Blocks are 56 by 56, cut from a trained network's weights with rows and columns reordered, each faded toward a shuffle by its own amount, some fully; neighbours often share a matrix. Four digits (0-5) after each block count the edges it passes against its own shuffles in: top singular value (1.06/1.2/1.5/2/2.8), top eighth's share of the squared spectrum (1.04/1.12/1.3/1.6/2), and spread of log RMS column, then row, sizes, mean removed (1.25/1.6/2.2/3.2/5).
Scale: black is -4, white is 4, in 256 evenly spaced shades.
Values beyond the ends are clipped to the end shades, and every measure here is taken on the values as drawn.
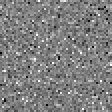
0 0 0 0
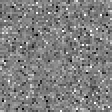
0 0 0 0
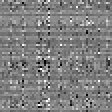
3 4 3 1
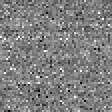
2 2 1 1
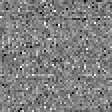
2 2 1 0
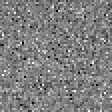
0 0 0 0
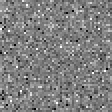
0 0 0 0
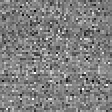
2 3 2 1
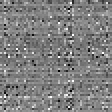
3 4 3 2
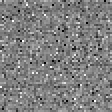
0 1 0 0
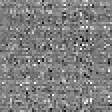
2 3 3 1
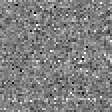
1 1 0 1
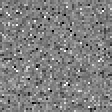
0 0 0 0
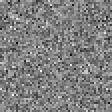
1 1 0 0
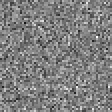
1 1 0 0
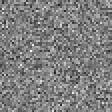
3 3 1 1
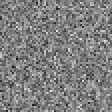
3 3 0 0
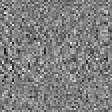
3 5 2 2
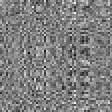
4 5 3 2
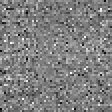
2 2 2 1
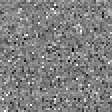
1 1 0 0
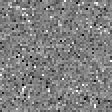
1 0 0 0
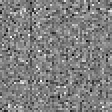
2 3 0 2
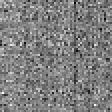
2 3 1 3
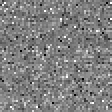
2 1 0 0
